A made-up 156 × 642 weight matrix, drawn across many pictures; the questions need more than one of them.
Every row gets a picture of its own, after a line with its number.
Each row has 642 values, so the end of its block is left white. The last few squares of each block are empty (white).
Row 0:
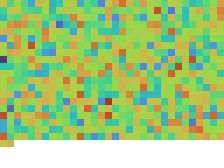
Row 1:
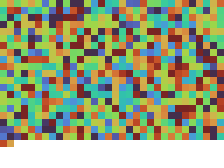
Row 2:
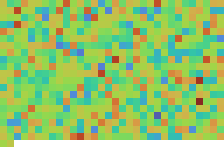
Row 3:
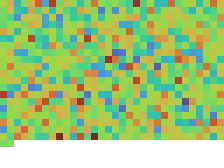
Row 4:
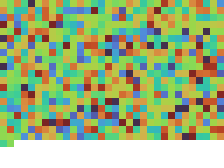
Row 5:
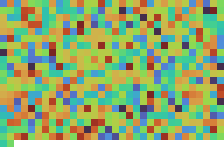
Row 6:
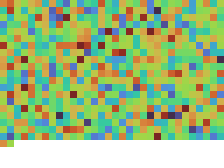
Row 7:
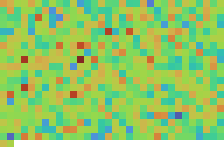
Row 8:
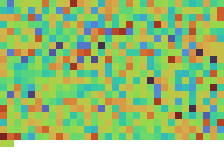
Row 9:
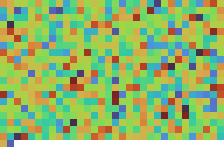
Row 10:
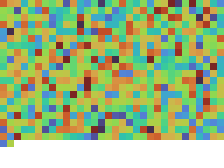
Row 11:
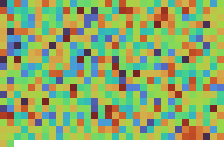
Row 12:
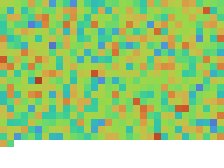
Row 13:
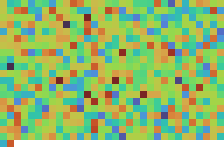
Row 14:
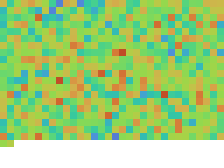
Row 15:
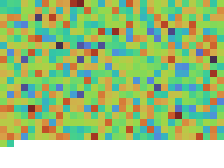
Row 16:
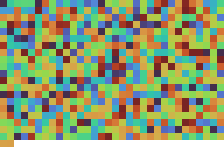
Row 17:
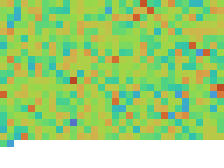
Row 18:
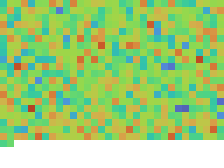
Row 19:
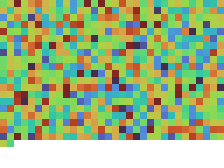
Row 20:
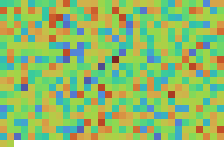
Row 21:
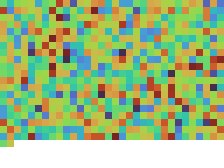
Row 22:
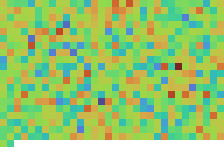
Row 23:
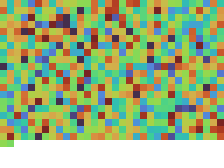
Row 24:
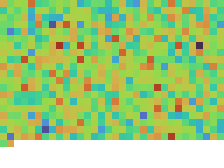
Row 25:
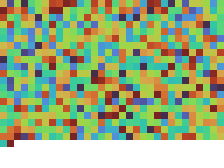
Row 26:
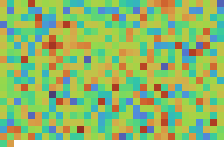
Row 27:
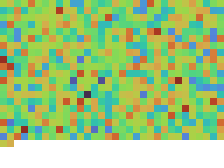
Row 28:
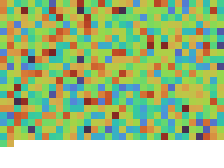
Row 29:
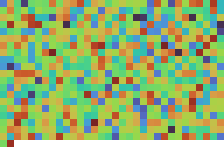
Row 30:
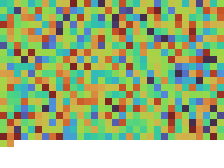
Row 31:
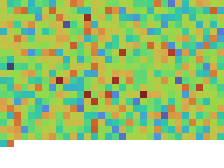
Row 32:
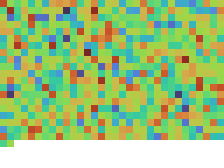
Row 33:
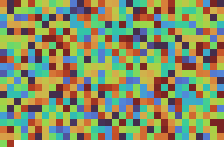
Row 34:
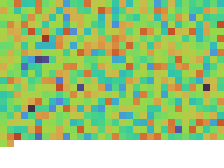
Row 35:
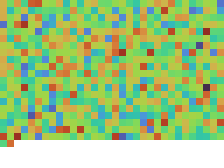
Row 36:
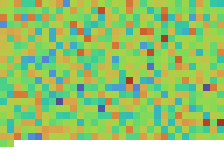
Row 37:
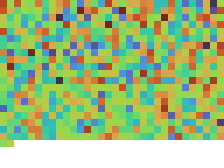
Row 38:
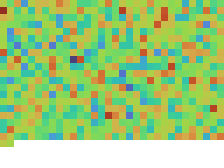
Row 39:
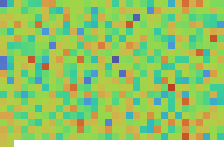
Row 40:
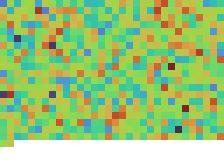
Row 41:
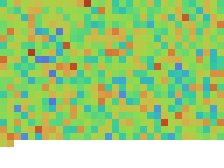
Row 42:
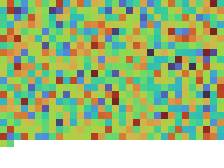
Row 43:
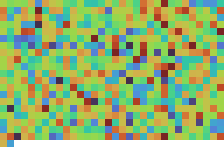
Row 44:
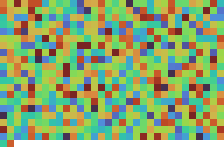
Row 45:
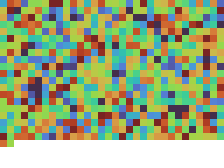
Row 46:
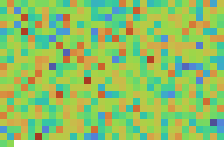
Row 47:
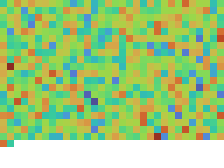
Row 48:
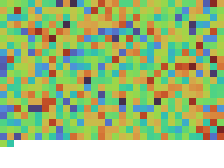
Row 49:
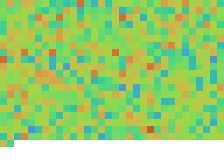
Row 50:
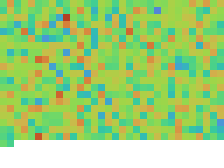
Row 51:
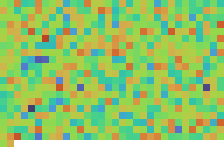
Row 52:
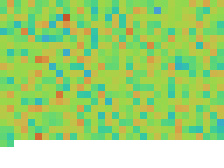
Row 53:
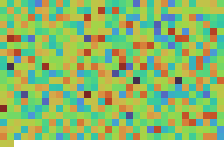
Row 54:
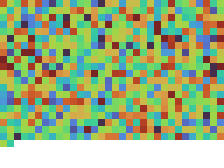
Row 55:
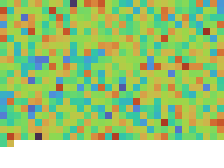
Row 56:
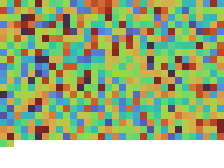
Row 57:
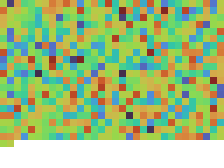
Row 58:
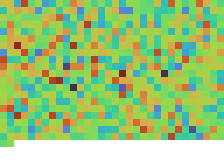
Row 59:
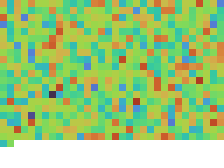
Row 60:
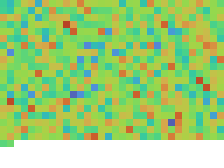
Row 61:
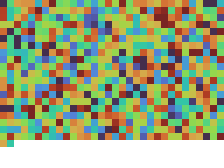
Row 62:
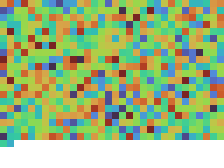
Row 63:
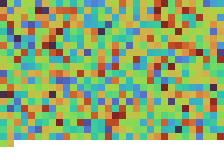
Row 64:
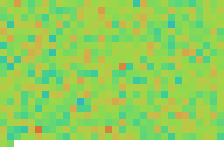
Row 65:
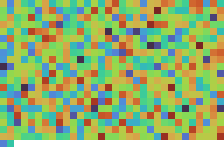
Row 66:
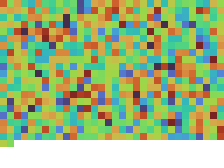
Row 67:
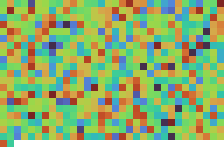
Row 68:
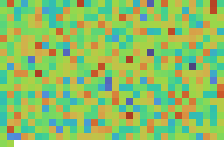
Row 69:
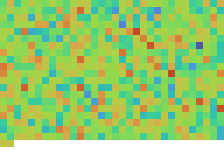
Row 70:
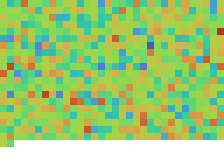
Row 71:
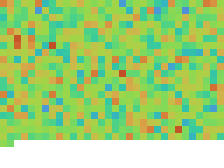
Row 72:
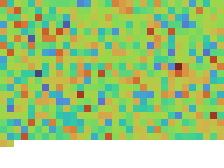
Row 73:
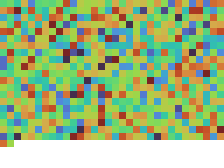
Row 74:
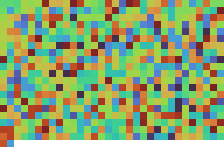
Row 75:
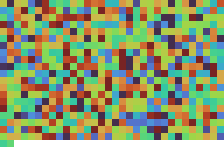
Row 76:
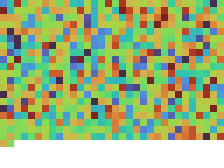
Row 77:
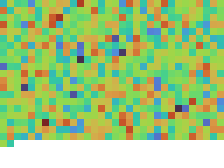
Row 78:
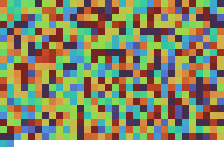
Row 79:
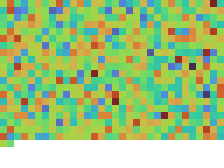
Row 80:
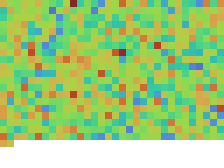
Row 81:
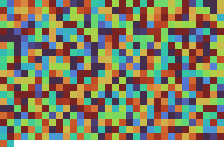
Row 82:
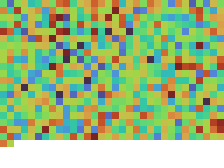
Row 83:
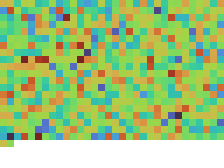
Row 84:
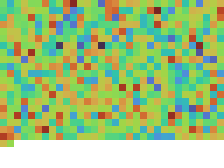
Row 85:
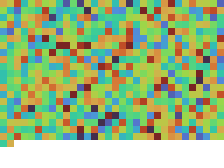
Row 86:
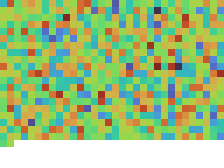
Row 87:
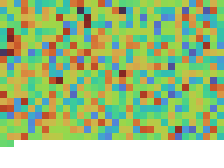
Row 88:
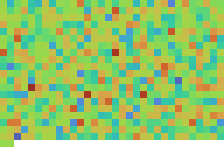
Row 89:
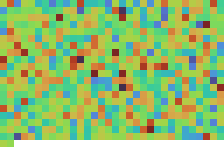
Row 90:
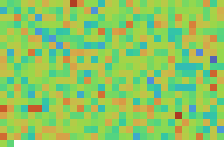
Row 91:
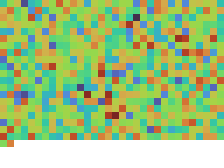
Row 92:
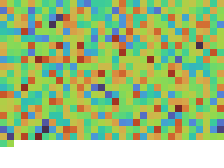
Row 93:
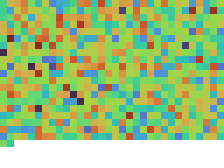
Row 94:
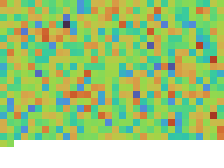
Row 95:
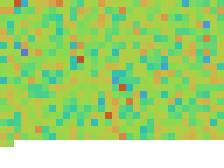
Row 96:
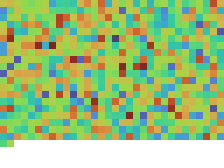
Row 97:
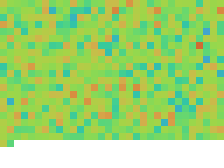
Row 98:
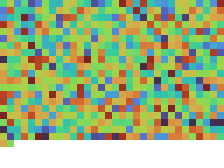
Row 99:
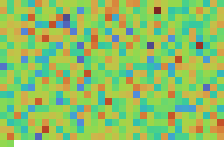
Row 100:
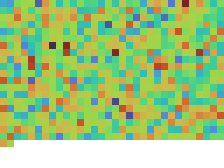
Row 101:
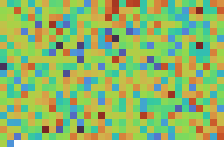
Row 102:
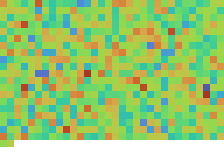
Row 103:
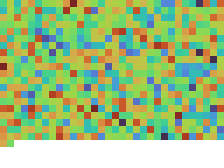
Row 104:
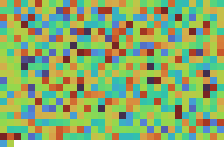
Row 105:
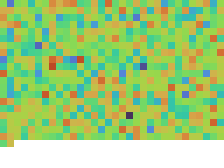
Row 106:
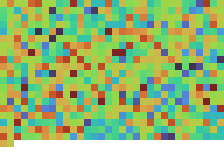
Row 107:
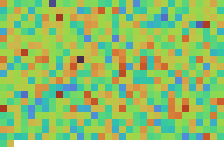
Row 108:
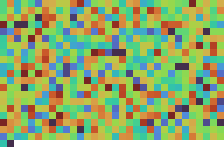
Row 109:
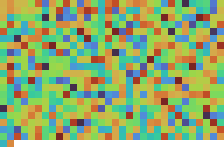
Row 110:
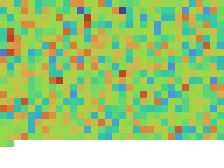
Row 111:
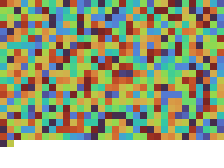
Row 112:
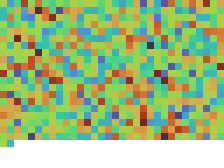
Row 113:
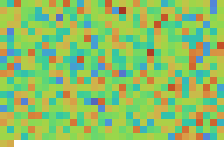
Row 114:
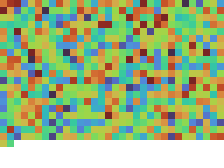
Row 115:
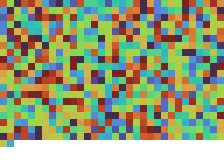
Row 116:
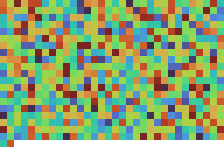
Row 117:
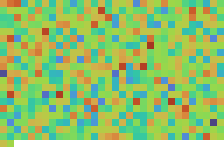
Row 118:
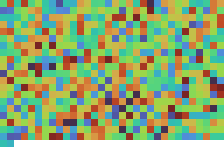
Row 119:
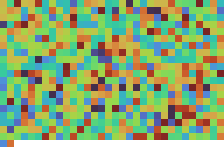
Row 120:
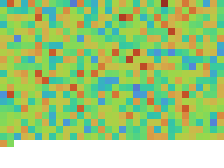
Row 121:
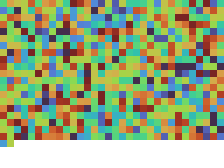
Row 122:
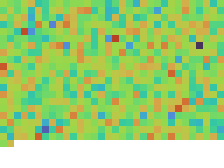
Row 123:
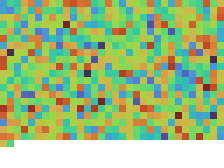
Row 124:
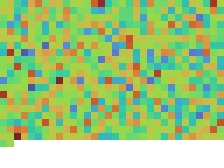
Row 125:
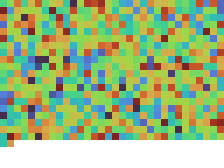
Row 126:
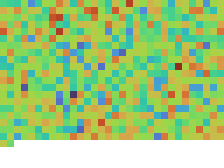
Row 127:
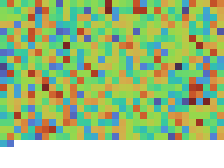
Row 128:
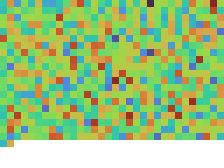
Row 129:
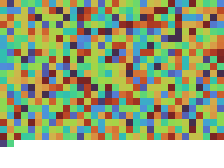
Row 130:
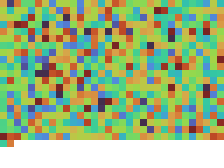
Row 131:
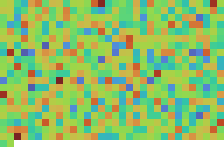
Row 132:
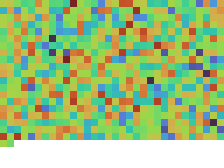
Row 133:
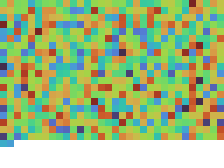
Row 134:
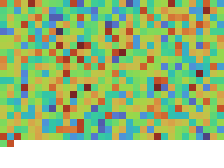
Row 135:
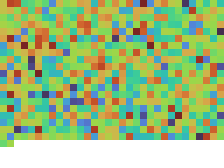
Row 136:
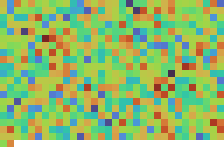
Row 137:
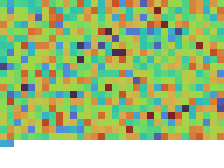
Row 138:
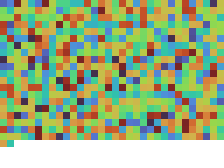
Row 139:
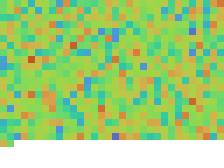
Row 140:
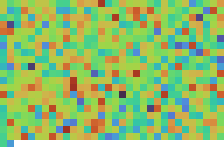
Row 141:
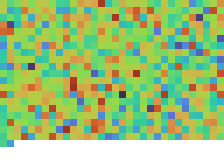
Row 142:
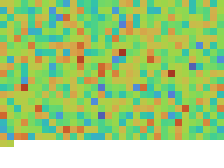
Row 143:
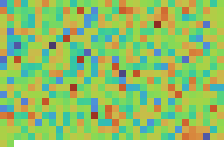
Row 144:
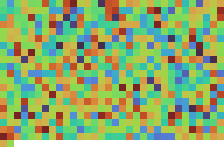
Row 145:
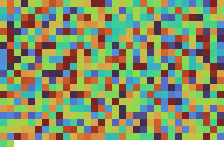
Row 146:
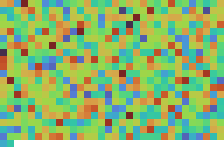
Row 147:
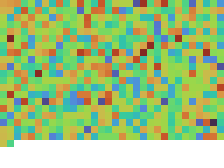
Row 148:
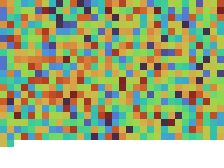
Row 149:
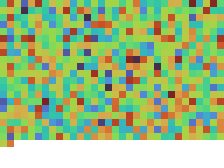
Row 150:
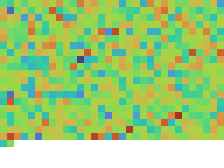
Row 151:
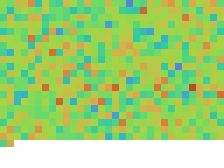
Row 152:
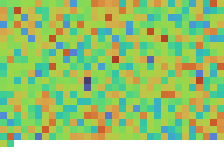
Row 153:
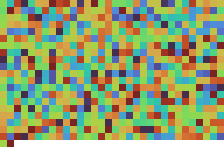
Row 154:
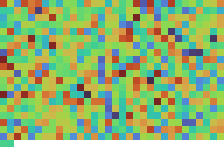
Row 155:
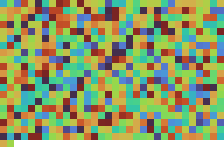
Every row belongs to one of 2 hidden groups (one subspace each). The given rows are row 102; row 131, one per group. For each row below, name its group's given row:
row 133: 102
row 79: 131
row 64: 131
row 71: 131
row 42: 131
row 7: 102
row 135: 131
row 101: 102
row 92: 102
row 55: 102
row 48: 102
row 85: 102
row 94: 102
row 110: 131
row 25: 131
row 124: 131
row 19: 131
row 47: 131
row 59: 102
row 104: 102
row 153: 131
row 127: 102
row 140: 131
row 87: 131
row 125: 102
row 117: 131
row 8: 102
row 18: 131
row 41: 102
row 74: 102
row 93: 131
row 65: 102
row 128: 131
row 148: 102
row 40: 131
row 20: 102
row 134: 102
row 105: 131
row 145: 131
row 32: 131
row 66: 102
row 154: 131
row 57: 131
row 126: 102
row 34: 102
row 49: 131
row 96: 131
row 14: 102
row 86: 102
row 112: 131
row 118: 131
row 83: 102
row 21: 102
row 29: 131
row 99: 102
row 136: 102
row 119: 102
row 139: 102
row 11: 131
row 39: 131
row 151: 102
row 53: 131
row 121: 102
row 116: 102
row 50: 102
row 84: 102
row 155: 102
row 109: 131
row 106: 102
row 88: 131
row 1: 102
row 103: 102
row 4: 102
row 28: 131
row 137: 102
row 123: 102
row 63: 131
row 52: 102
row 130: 102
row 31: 131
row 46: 102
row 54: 131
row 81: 131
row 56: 102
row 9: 131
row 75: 131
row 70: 131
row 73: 102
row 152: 102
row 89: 131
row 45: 131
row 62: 131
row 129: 102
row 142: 102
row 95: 131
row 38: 131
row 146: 131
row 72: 102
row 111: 102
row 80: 102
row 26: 102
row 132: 102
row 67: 102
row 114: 131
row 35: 102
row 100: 131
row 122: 102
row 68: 131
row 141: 131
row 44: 102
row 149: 131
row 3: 131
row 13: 131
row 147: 131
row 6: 102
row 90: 102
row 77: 102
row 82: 102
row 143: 131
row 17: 131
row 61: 131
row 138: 131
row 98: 102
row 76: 131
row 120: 131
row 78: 102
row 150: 102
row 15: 102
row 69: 102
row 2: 102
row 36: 102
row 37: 131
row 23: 102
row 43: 131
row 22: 102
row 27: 131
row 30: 102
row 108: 102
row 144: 102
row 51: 102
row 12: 131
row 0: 102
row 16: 131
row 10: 102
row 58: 131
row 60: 102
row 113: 131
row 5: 131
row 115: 131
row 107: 131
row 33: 102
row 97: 102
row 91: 131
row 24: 102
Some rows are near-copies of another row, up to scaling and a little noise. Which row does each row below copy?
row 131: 124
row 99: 23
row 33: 136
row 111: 10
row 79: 42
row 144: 84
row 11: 143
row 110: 87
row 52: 50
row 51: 34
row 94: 66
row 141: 140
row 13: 31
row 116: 44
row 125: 55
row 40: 63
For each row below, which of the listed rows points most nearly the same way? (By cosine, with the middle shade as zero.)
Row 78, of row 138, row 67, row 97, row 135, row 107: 97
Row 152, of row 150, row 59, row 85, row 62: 59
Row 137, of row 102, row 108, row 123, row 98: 108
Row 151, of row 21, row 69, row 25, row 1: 21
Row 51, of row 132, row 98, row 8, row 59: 132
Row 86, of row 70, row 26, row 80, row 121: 121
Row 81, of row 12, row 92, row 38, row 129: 38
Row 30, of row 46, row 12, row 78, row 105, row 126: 46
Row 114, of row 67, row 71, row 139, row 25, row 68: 68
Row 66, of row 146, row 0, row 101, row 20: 101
